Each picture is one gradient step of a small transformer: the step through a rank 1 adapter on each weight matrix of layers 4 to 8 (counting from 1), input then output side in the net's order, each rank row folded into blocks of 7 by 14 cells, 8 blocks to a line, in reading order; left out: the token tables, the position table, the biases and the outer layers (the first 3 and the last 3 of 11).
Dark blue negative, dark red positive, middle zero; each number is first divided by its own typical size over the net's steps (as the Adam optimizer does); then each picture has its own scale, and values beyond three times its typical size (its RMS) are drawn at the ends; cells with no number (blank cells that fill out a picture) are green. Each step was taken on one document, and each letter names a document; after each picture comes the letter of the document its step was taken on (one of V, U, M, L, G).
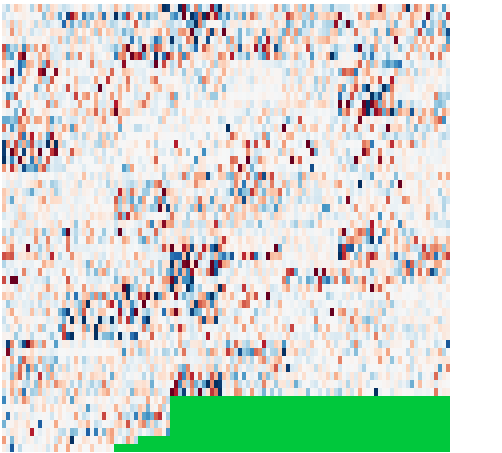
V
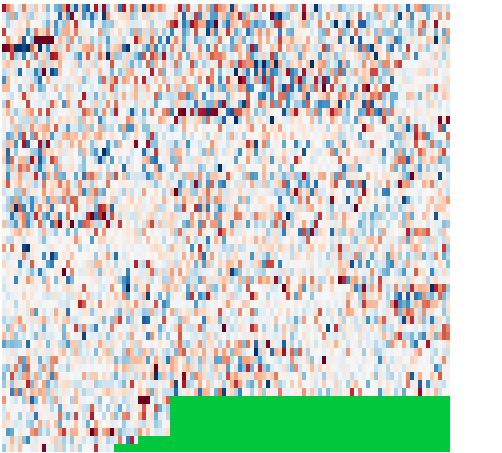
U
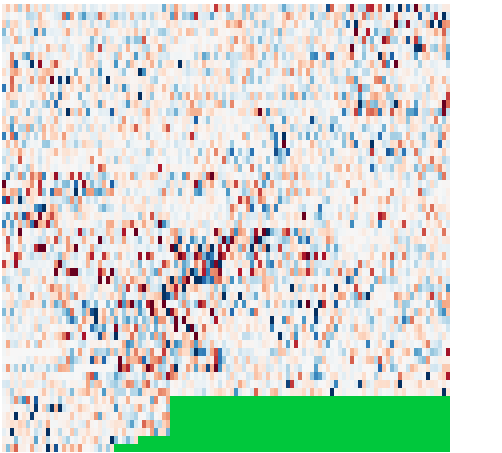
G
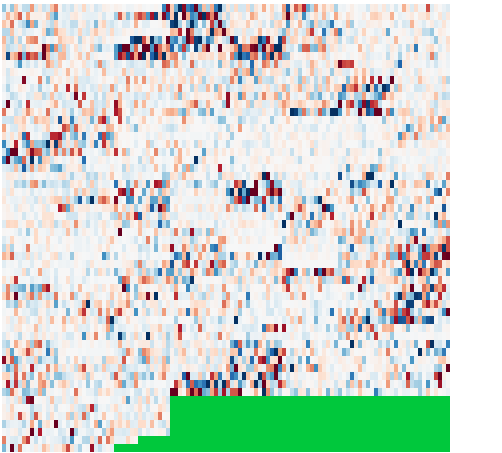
V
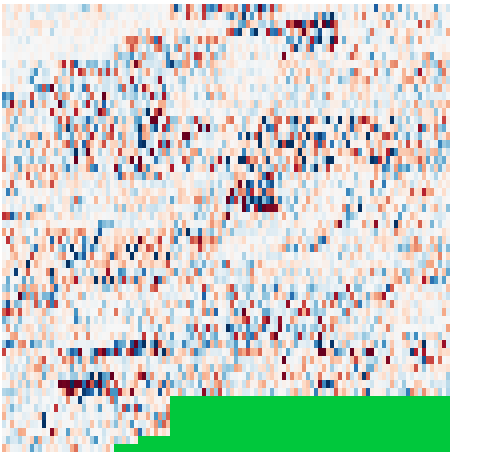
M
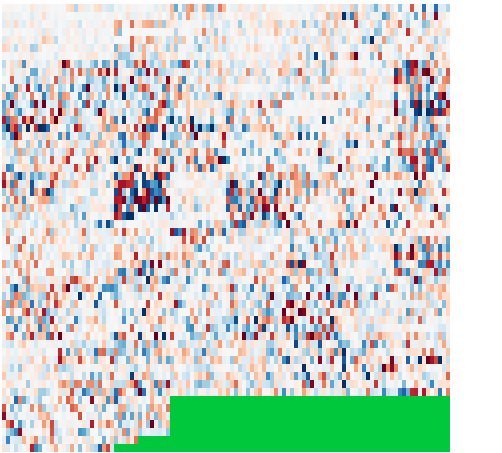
M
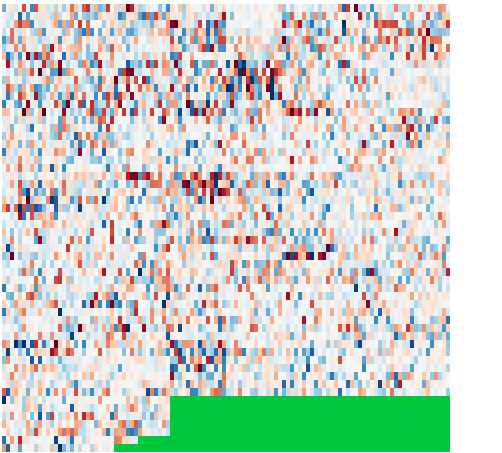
U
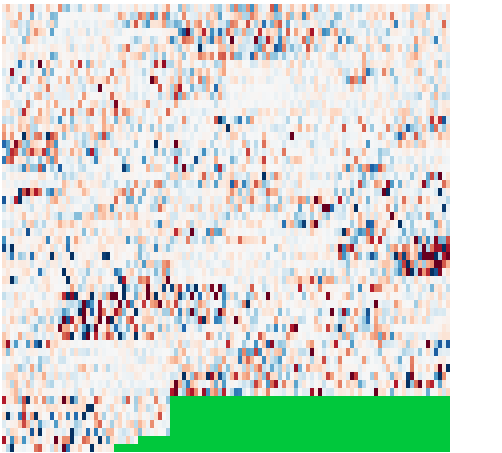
V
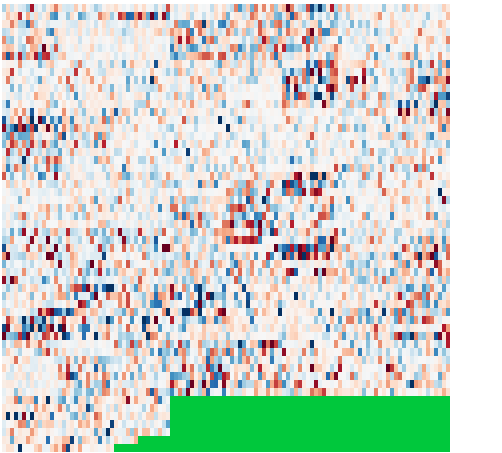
V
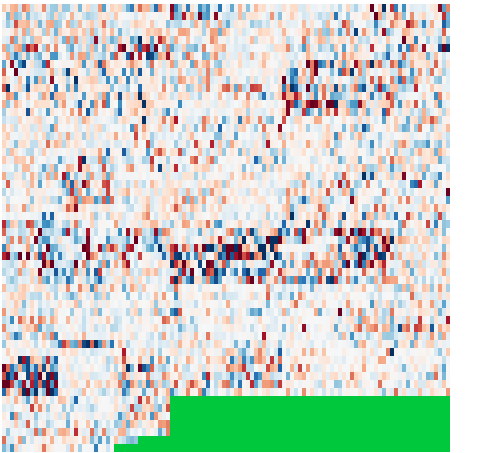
U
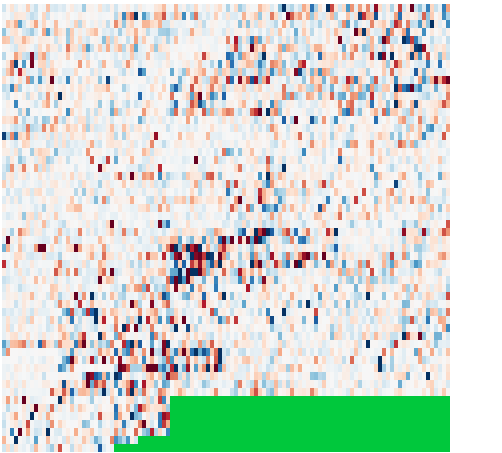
G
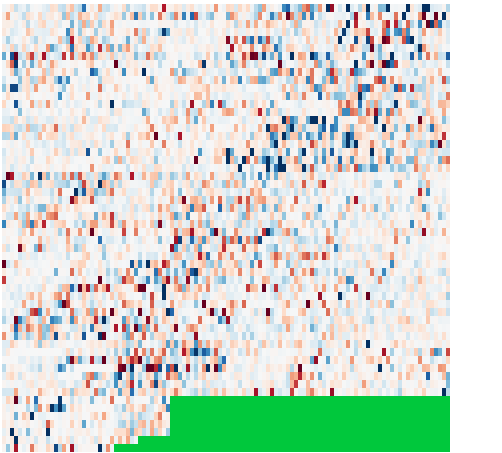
G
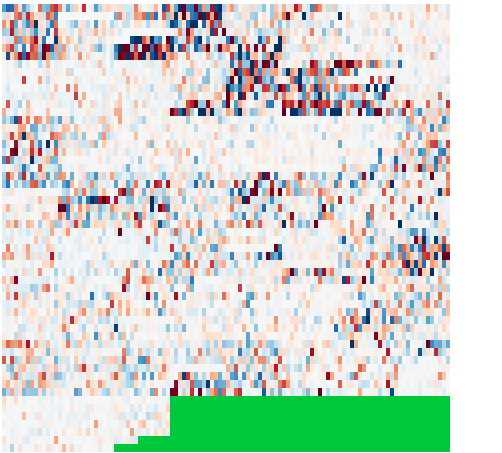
V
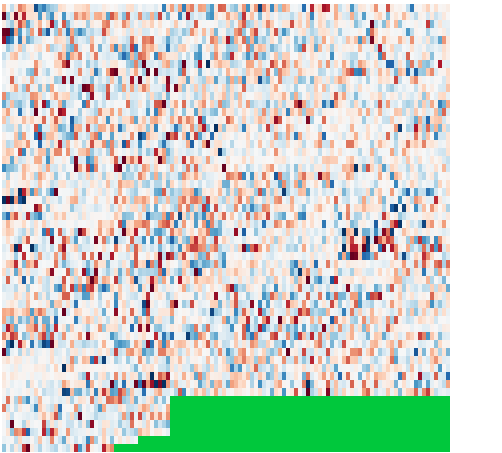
M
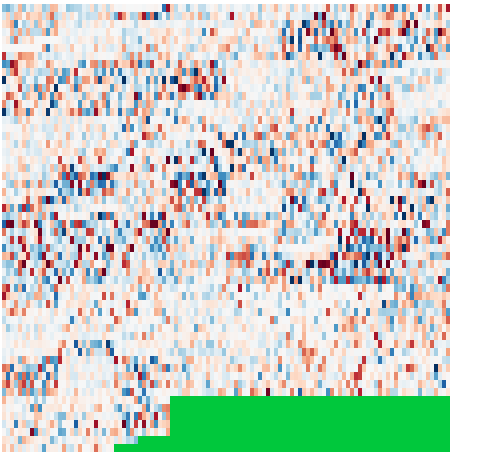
U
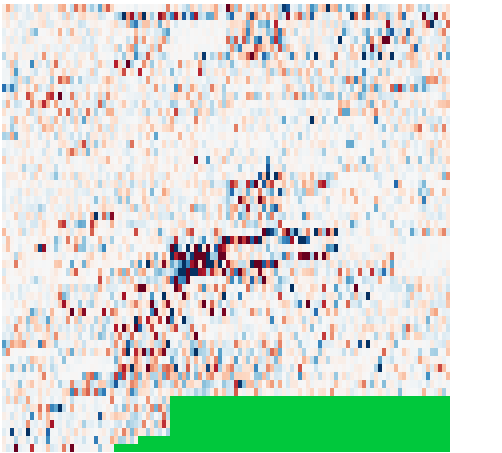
G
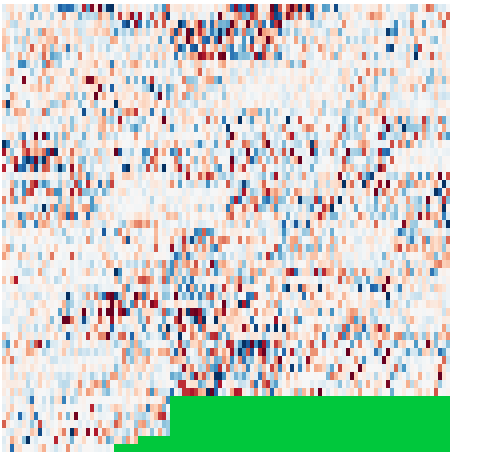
V
